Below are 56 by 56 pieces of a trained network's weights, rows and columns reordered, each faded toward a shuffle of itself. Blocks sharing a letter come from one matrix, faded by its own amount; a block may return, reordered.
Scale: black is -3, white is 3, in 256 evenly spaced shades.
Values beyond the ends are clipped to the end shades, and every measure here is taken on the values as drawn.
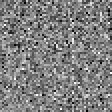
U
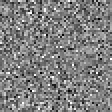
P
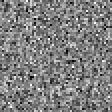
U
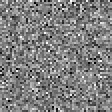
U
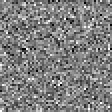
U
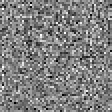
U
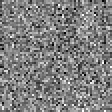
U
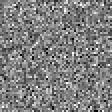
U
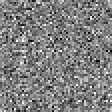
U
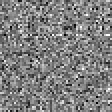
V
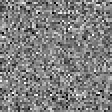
V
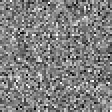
U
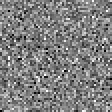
U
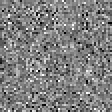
P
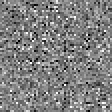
P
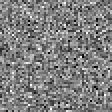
U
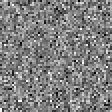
U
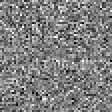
V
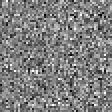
V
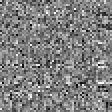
V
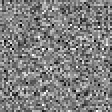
V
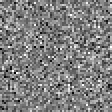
U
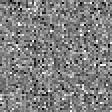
P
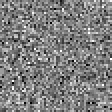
U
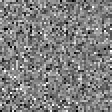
P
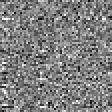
V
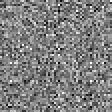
V
